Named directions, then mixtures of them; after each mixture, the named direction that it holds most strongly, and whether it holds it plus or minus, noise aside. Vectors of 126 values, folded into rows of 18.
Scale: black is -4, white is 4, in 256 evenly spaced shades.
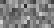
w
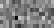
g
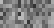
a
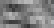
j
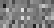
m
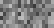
a, plus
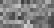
a, minus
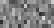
w, minus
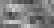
j, minus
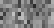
a, plus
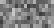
w, minus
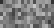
a, minus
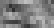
j, plus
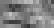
j, plus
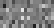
m, plus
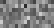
w, plus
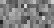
w, minus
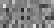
m, minus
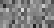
m, plus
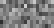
w, minus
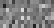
m, plus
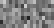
w, minus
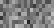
a, plus
